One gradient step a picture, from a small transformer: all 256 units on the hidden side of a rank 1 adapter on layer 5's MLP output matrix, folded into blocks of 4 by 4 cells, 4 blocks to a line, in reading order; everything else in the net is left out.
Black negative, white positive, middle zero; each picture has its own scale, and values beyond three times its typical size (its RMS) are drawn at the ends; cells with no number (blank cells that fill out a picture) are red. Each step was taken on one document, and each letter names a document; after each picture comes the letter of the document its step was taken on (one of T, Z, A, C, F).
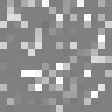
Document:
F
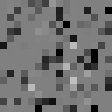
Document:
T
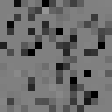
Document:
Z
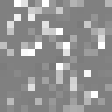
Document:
Z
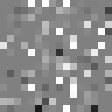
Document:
T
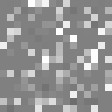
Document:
T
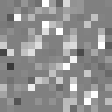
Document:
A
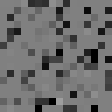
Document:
T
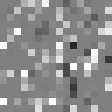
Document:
T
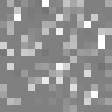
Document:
A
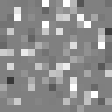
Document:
A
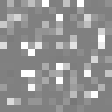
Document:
F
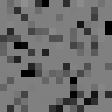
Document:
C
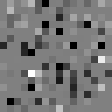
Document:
F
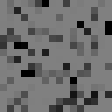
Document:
C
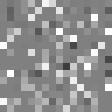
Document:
T
